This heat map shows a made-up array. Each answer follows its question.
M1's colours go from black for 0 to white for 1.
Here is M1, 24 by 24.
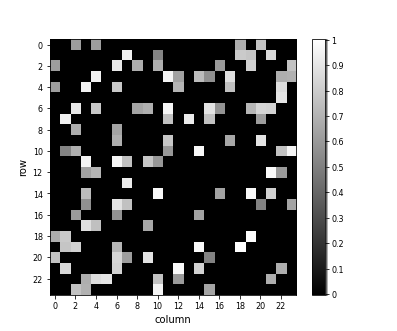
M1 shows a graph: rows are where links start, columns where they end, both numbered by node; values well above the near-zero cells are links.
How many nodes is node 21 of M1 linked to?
5
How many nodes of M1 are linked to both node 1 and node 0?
1
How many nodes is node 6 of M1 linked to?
10
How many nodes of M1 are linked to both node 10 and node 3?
4
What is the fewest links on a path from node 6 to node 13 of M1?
3
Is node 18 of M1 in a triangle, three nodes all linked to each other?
yes
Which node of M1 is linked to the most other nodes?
node 6
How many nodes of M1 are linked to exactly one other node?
2
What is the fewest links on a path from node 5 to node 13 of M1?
5
